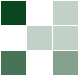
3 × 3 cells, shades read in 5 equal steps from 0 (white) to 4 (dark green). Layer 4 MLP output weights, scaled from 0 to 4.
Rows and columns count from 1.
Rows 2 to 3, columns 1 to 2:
0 1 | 3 0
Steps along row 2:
up same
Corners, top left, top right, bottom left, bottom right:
4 1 3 2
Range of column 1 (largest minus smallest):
4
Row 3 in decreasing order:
3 2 0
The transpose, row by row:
4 0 3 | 0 1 0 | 1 1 2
